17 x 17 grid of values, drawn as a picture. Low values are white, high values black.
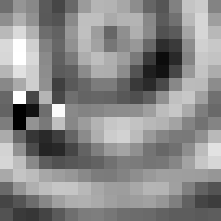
Roughest part: middle left. Rings: centred on the top middle. Grain: blotchy. Histogram: bell-shaped. Odd patch: rougher, in the middle left.
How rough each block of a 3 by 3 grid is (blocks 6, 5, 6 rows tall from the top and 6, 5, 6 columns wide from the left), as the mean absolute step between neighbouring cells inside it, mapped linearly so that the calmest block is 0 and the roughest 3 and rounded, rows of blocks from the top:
1 0 1 | 3 0 1 | 1 0 0
